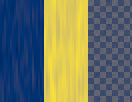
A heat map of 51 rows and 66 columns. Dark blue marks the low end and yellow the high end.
It is made of 1 by 3 panels. Panel 1,1: very low, streaked downward, faint in contrast. Panel 1,2: very high, streaked downward, faint in contrast. Panel 1,3: low, checkered.
